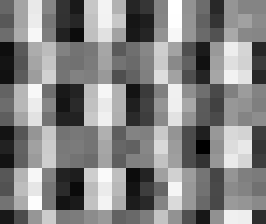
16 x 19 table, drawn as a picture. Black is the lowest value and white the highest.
Seam: none. Average level on the scale: 50%. Stripes: upright, repeating 4 times. Slope: none.
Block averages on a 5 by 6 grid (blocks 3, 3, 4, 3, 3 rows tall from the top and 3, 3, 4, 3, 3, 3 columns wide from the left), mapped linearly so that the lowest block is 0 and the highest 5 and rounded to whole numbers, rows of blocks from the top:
505424 | 143515 | 414424 | 333414 | 414424
